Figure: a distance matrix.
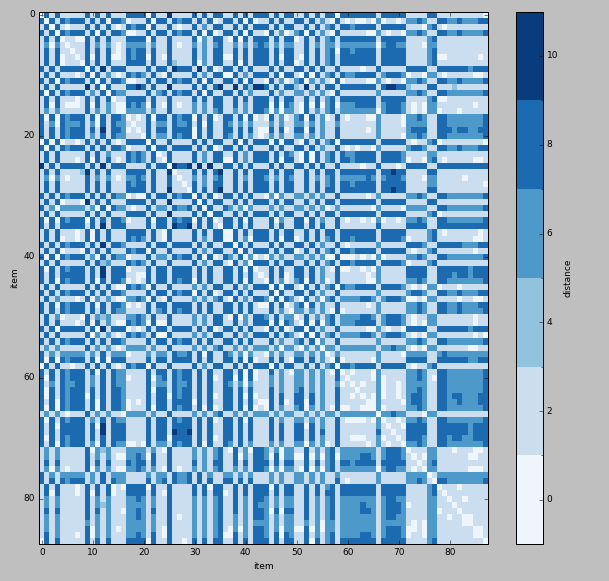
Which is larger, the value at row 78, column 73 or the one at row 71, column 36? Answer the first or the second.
the second
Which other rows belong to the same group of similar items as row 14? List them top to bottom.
0, 2, 4, 5, 6, 7, 8, 10, 12, 15, 16, 21, 23, 24, 26, 27, 28, 29, 31, 33, 36, 37, 39, 41, 45, 47, 50, 51, 53, 55, 58, 66, 72, 73, 74, 75, 78, 79, 80, 81, 82, 83, 84, 85, 86, 87
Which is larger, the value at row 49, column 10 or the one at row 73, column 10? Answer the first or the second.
the first
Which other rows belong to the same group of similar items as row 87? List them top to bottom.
0, 2, 4, 5, 6, 7, 8, 10, 12, 14, 15, 16, 21, 23, 24, 26, 27, 28, 29, 31, 33, 36, 37, 39, 41, 45, 47, 50, 51, 53, 55, 58, 66, 72, 73, 74, 75, 78, 79, 80, 81, 82, 83, 84, 85, 86
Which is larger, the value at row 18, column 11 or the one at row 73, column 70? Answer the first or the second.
the second
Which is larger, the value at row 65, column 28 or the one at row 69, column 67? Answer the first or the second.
the first
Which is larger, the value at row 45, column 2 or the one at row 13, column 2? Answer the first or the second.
the second
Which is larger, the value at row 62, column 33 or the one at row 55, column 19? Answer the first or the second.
the first
